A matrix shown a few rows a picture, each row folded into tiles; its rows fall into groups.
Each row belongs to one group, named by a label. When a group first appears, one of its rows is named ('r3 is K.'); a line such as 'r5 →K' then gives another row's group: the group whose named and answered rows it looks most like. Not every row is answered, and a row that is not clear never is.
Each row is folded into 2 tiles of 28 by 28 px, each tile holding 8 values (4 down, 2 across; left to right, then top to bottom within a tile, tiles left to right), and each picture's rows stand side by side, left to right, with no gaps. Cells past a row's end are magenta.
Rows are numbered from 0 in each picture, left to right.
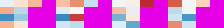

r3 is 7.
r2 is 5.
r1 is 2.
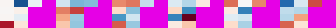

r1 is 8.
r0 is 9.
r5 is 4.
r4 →7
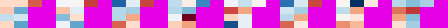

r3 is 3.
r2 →4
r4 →8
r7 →8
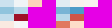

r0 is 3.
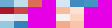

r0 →8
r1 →9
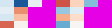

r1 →2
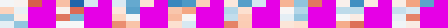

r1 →8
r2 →9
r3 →8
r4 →9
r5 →7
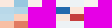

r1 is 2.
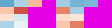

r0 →8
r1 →9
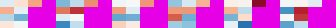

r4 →5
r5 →2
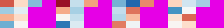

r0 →2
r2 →4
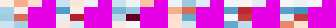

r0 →2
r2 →3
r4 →2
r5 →3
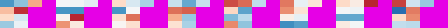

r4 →7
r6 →7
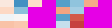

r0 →9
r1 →4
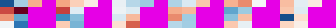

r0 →8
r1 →7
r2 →9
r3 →8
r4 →3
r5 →7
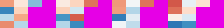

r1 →5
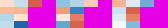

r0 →5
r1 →4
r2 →2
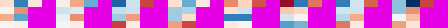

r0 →8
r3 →9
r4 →7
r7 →4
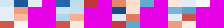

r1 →4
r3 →3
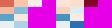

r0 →7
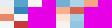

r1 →8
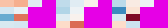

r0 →2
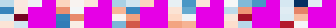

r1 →5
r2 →4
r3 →9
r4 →2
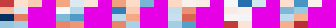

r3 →2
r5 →9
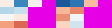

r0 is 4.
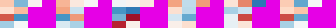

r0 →8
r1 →5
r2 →3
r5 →8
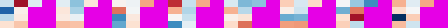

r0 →3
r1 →9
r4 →9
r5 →7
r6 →2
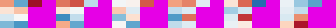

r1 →7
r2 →5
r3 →2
